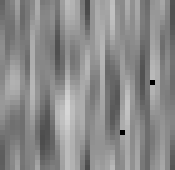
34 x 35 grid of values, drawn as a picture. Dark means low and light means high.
The bottom left is the ninth with the lowest average. Streaks run downward. There are two isolated cells, each far lower than the cells round it.
